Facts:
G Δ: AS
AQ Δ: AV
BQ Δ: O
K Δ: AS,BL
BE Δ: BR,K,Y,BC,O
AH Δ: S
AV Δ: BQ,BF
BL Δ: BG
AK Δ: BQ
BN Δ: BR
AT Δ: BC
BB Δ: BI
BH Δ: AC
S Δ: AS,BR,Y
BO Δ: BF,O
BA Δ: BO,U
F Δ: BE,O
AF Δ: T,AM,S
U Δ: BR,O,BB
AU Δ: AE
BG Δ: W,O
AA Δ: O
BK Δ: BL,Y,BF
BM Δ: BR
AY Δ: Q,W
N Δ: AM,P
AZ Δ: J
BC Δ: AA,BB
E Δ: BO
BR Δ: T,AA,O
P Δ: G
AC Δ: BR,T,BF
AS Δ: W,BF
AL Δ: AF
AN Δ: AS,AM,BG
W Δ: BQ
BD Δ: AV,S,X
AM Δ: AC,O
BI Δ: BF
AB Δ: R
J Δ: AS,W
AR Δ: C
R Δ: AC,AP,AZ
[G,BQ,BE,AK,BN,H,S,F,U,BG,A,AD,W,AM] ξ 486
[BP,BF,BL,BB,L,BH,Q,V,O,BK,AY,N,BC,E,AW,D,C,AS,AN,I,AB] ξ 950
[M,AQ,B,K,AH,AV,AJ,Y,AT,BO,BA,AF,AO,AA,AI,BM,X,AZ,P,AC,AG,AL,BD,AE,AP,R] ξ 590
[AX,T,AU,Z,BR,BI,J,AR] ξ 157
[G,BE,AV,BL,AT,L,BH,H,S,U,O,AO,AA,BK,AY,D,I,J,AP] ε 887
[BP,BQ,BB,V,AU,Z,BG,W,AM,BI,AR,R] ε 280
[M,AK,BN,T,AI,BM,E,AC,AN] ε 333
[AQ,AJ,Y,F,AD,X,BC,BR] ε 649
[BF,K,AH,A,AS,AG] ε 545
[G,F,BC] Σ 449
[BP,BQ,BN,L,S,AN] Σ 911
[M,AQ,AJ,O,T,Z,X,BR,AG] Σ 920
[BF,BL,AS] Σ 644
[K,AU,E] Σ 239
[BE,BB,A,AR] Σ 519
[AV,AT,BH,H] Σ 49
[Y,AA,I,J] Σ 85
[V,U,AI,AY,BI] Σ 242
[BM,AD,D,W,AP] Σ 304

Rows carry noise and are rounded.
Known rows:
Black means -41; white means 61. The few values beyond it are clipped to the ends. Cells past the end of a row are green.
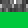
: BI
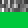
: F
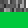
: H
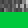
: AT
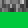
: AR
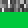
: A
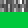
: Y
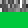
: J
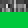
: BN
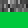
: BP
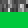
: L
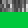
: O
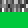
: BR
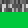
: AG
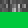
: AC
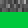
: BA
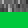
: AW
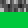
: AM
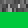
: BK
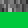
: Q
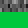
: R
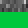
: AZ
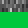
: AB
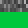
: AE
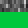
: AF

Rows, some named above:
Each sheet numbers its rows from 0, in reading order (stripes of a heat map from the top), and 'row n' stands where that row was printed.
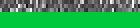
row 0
AS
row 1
F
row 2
AP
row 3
BH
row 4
J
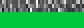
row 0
D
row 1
A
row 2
BE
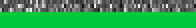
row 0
BL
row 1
F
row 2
AN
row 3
Z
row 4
AI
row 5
M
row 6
BK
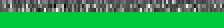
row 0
O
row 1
AU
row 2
W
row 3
AG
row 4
BK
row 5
G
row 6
BL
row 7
AH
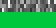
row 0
A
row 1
I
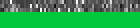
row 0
E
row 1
K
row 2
AA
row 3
AO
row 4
AC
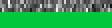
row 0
A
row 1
AY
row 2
AD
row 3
BQ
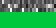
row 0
BC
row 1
S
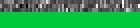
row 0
BB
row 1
V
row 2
AK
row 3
AY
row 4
T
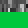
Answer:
L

